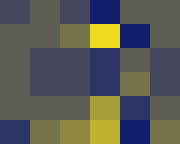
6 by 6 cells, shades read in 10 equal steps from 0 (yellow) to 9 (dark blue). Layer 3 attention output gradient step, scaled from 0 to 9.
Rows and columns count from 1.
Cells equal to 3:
1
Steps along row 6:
down down down up down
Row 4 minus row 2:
0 1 2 8 -4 1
